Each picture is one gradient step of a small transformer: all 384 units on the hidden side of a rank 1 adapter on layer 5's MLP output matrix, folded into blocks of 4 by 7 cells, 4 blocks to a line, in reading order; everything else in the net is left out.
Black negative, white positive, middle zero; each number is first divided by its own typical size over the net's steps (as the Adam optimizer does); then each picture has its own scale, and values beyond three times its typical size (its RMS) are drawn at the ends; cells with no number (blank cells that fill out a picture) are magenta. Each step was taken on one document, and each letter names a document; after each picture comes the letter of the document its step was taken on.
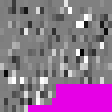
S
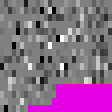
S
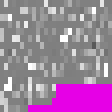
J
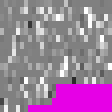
S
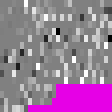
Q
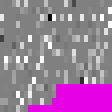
Q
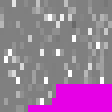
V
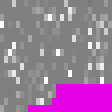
V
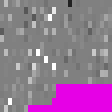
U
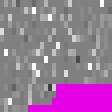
U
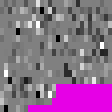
S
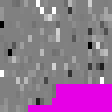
V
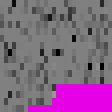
V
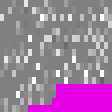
Q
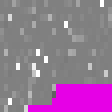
U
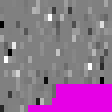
V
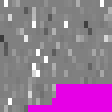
U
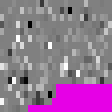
S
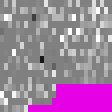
J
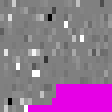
U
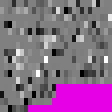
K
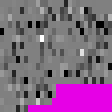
S
